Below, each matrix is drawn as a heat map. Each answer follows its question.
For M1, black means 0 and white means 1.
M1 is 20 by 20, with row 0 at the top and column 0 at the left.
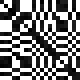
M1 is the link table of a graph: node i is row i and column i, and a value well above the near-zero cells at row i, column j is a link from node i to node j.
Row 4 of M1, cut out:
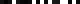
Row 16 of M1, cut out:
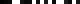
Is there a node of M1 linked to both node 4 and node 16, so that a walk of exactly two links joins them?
yes
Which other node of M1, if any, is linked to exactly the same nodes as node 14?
node 4
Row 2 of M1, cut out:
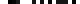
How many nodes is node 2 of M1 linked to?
10
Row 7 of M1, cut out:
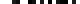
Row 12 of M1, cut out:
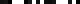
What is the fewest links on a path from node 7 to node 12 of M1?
2
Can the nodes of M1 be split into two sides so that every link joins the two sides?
no
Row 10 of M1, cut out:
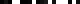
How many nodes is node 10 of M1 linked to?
8
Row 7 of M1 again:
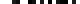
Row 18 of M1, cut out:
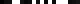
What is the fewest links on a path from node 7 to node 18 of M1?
3
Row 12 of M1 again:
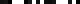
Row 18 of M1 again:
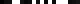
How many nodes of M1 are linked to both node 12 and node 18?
7
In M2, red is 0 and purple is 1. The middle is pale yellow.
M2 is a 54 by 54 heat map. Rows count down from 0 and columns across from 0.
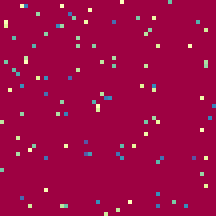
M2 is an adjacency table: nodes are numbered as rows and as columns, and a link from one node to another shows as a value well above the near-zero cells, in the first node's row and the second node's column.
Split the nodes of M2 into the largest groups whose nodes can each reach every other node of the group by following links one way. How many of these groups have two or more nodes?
2
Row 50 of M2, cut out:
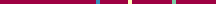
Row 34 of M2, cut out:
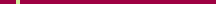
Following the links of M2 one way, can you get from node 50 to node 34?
no
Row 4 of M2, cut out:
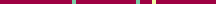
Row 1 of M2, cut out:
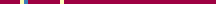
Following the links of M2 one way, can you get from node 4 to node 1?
yes
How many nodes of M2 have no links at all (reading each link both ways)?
8
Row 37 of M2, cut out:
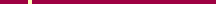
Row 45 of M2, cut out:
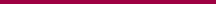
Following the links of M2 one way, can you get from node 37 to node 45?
no
